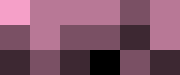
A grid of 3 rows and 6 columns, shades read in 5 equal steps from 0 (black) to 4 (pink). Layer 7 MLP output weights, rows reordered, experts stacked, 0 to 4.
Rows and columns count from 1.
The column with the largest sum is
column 2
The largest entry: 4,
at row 1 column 1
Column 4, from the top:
3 2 0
